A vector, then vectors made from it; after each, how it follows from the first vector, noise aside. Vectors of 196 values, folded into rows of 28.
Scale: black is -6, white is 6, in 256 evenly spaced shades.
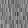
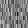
scaled up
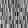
scaled up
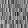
scaled up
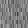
copied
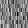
scaled up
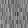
copied
